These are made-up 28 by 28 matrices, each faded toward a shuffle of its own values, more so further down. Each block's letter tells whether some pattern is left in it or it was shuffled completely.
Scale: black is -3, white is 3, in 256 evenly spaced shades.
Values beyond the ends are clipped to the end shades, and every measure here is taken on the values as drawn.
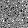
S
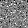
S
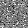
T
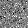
S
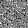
S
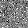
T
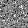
T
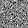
S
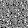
T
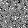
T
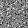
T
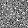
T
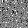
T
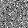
S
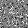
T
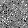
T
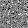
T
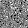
S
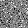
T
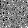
S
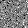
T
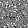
S
